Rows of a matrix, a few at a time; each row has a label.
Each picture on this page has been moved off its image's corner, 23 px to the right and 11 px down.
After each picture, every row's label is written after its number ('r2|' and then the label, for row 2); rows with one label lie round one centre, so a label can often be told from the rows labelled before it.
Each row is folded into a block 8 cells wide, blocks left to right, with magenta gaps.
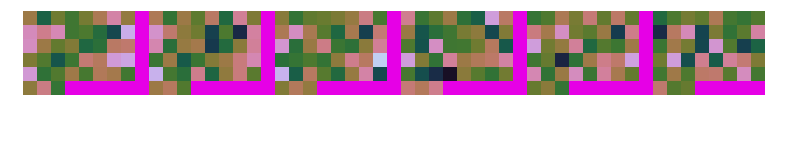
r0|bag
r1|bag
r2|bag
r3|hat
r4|bag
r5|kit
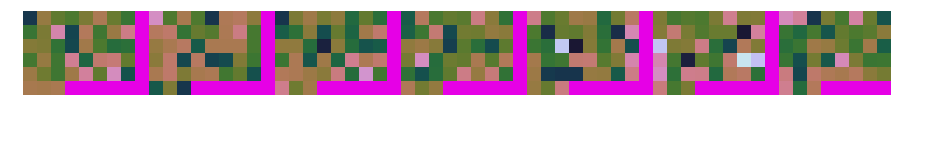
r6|kit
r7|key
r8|kit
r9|kit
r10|hat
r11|bag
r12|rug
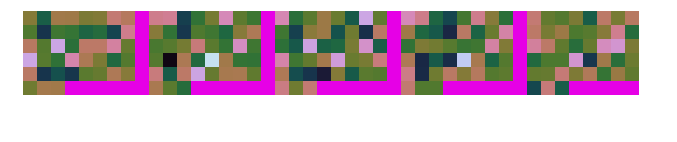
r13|hat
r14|rug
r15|hat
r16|rug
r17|key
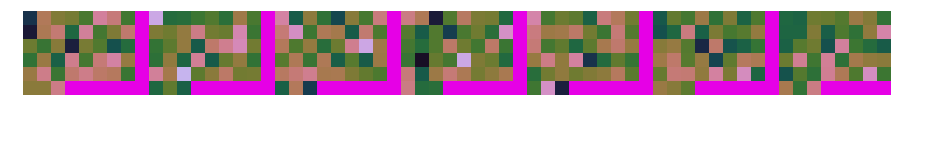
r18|kit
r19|key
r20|key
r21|rug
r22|key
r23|kit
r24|kit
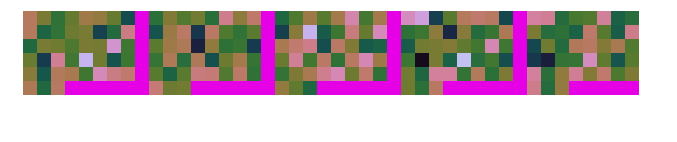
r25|rug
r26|kit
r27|kit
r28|rug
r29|rug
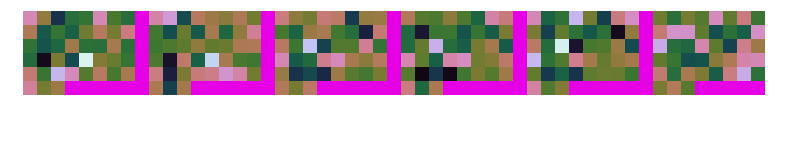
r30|rug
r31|rug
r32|hat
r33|hat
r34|hat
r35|bag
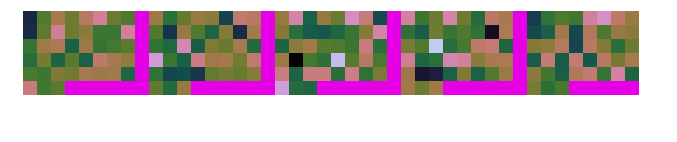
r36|kit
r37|hat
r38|rug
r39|hat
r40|kit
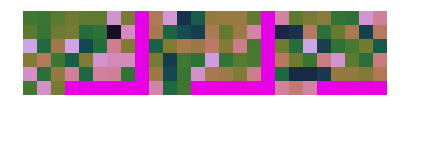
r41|bag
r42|rug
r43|hat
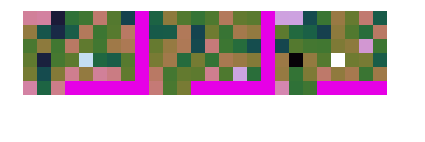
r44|rug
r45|kit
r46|rug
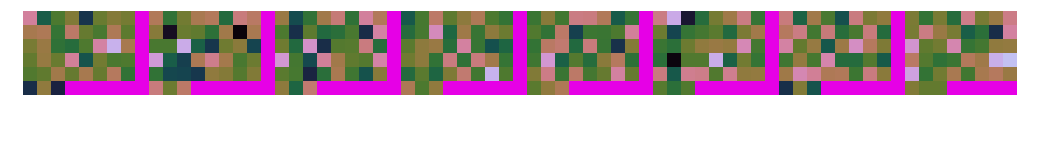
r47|key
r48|hat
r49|hat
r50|kit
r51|kit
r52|rug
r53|key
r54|bag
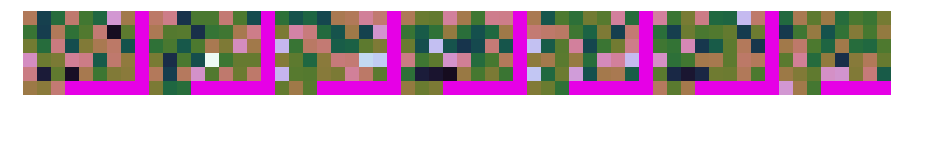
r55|hat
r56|rug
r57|bag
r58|hat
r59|bag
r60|hat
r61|kit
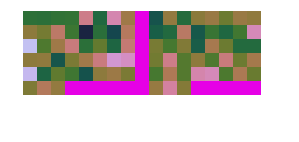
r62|bag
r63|kit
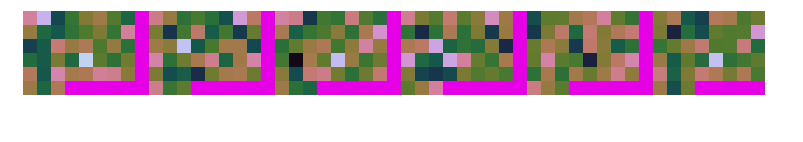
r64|rug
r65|hat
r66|rug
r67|hat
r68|kit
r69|rug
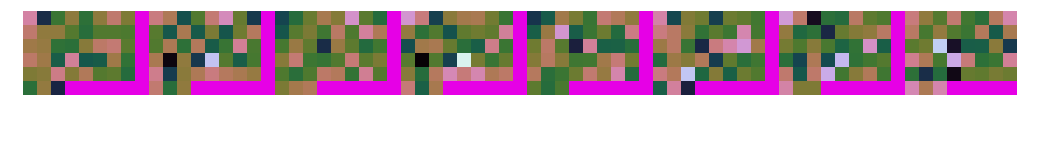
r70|key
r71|rug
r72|kit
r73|rug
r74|kit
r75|key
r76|rug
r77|hat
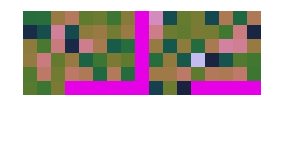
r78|kit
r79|key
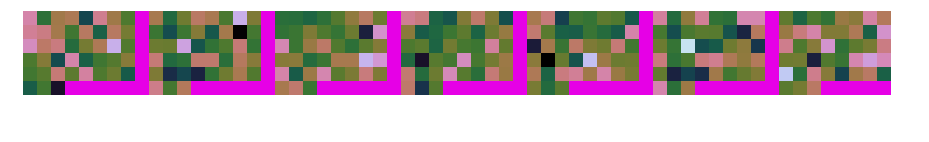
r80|key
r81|hat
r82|bag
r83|rug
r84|rug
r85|hat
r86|bag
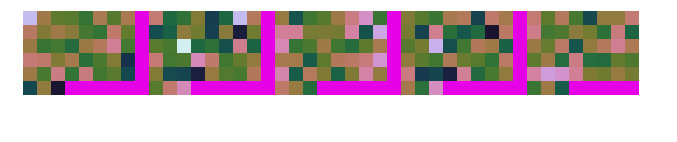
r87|key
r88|hat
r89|bag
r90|hat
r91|key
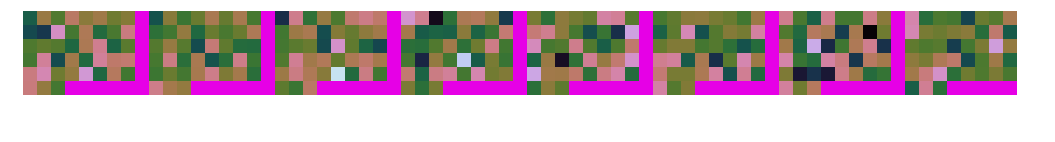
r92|kit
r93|kit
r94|kit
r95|rug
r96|bag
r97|kit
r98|hat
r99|key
